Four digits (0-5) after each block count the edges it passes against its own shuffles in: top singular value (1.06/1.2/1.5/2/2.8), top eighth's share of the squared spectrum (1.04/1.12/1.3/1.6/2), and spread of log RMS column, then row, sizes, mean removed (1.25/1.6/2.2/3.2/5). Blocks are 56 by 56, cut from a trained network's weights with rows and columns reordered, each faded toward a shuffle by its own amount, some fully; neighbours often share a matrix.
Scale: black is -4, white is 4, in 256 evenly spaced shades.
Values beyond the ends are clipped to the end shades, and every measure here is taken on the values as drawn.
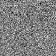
2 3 0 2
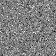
0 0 0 0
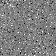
0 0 0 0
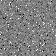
0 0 0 0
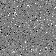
0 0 0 0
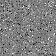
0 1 0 0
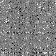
2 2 0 2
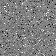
0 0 0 0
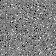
1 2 0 1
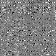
2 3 0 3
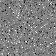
0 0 0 0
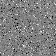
0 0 0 0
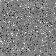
0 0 0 0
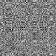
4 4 2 2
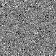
1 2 0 1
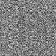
3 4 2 2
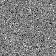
1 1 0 0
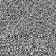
3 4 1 2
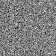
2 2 0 0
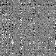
2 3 3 1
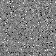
1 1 1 0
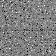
1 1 1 0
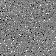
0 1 0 0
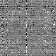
3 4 3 0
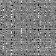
3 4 3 0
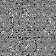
2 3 2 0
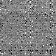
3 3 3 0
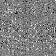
2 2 0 2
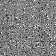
1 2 0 1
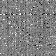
2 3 0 2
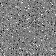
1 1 0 0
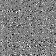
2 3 0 2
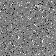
1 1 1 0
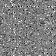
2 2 0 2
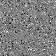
1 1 0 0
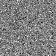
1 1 0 0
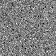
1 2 0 0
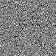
2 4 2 1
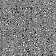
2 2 0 1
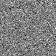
1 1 0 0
